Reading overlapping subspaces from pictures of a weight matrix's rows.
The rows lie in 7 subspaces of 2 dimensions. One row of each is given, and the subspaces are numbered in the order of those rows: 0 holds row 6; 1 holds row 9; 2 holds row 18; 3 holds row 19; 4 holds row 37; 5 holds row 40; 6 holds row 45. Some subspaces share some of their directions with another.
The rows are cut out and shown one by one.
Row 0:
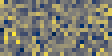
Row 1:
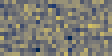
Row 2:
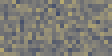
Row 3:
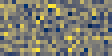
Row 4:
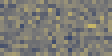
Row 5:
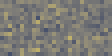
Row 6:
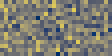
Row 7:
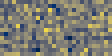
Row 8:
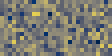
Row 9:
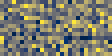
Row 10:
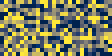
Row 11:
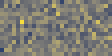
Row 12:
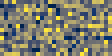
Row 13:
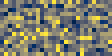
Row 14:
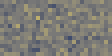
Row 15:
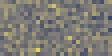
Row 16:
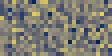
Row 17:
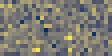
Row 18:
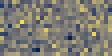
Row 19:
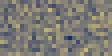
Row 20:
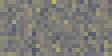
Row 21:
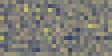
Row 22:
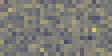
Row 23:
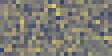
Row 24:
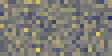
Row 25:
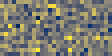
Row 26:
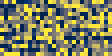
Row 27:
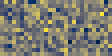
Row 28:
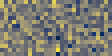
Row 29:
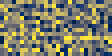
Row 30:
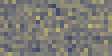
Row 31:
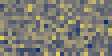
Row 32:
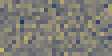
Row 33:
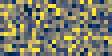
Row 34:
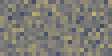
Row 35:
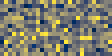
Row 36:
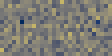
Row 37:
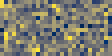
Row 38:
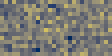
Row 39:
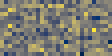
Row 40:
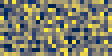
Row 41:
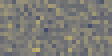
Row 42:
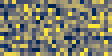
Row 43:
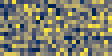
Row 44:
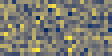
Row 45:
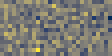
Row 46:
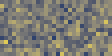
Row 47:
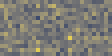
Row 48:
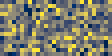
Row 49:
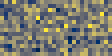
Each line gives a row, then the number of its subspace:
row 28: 0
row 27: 5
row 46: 3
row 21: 6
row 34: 5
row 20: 0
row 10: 1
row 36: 2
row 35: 1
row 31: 3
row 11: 2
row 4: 6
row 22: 1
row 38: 5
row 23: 2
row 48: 0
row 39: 1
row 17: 2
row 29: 1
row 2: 2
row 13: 1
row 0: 4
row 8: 5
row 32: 2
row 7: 3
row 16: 5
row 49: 5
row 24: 6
